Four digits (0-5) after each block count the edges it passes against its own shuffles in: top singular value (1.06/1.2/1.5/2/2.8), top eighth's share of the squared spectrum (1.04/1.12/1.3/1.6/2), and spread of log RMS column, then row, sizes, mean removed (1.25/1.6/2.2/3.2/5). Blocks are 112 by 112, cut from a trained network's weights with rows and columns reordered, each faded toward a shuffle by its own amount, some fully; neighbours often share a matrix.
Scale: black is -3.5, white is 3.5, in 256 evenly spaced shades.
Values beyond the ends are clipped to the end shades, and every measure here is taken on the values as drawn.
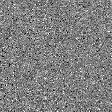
2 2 1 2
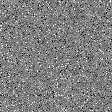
2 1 0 0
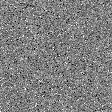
0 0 0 0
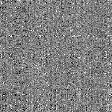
3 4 2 3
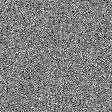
0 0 0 0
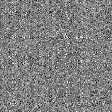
3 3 1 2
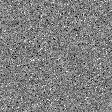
0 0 0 0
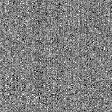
3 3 1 2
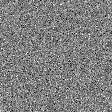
0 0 0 0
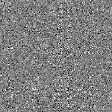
3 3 2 2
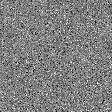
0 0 0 0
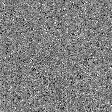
1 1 0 0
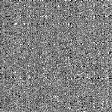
3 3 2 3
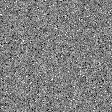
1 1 0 0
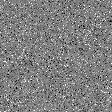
1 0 0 0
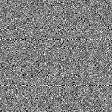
4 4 1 3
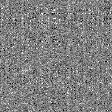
3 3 1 3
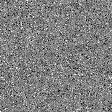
1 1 0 0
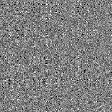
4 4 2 2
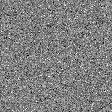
1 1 0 0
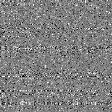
4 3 1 3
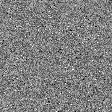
2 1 0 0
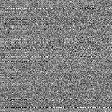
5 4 1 3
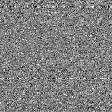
4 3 0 2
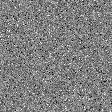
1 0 0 0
